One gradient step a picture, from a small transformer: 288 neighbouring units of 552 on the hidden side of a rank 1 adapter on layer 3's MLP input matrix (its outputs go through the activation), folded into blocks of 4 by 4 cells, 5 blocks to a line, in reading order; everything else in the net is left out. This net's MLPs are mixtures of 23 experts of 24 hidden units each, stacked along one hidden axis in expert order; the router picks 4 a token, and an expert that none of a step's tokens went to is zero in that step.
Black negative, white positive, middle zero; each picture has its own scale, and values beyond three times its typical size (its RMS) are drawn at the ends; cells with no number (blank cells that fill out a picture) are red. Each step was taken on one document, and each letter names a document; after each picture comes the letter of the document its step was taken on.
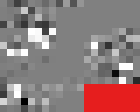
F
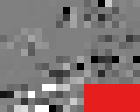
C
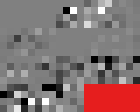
C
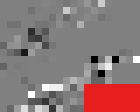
C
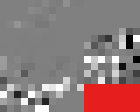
F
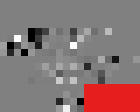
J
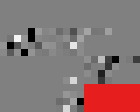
J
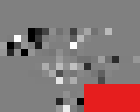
J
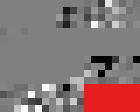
C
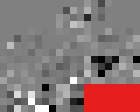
C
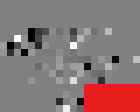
J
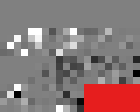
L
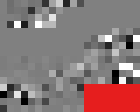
F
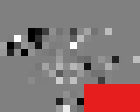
J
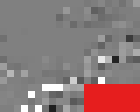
C
